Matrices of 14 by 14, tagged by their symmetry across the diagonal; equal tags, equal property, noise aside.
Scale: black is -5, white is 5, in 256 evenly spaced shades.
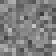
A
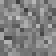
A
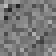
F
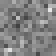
F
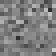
A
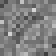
F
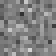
A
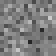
F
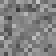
F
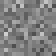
A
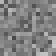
F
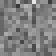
A
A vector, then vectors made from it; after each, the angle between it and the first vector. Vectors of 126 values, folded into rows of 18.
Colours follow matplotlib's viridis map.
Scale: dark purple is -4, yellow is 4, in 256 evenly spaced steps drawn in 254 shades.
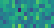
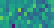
partly opposed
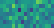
nearly parallel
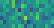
nearly parallel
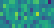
partly aligned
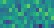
partly aligned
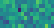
nearly parallel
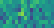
partly aligned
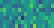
partly opposed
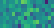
partly opposed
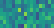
nearly opposite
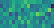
orthogonal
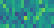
partly aligned
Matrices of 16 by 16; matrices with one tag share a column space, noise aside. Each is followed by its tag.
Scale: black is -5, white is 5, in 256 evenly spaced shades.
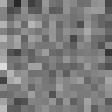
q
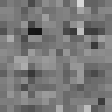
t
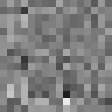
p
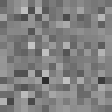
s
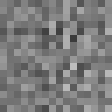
t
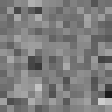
p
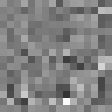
p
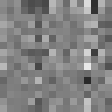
q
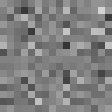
s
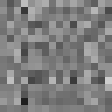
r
